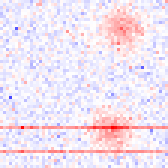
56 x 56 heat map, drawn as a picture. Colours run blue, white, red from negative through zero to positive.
Bumps: two. Histogram: skewed, a long tail of high values. Odd lines: rows 43 and 51. Mirror symmetry: none.
